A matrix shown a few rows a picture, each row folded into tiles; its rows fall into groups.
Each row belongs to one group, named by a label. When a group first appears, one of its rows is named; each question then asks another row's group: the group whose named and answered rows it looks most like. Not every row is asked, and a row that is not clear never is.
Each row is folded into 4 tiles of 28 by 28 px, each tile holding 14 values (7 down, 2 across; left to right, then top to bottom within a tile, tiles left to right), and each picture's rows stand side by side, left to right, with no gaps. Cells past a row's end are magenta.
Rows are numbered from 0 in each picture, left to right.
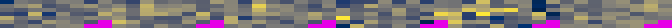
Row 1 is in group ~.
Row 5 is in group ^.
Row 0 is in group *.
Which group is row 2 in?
~
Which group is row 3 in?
*
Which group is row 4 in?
~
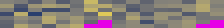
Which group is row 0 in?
^
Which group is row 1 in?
^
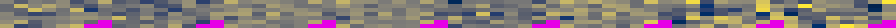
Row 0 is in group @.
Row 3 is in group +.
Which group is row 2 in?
+
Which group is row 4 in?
*
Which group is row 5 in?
+
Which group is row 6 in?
^
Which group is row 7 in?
@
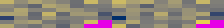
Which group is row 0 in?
+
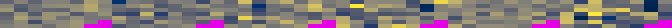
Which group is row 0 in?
^
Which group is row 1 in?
*
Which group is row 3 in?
@
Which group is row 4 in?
+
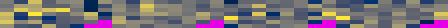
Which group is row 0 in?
~
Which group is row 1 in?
~
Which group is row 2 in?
*
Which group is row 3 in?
*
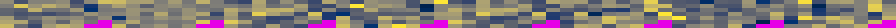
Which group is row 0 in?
@
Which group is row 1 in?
+
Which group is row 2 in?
~
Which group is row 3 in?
@
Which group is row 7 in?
^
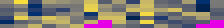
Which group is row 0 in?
^
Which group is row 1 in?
~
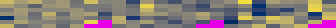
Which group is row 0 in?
+
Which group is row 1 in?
~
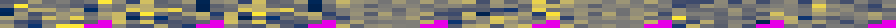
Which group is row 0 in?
@
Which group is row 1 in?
~
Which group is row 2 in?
~
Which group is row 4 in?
^
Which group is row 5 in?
+
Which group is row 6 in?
*
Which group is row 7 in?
~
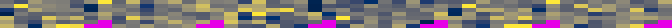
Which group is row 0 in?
@
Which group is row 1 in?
^
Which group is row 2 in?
~
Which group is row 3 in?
*
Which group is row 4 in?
@
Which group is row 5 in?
@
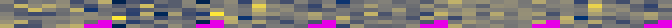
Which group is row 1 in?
*
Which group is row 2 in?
~
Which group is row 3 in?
*
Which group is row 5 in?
~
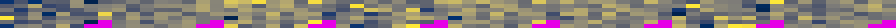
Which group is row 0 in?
*
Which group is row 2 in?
+
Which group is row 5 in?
+
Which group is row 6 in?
@
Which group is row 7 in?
^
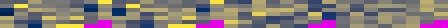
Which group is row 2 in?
~
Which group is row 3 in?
^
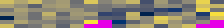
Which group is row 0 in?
+
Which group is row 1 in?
^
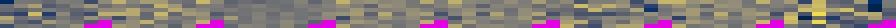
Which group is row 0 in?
*
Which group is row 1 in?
+
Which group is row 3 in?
+
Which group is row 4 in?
+
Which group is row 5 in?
@
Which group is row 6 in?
+
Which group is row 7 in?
~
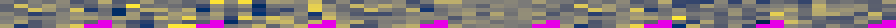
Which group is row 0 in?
@
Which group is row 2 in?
^
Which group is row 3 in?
@
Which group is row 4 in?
+
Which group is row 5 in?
@
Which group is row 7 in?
~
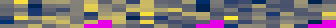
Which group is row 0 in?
^
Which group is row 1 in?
~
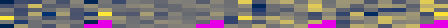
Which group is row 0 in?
*
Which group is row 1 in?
*
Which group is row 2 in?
^
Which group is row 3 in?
^
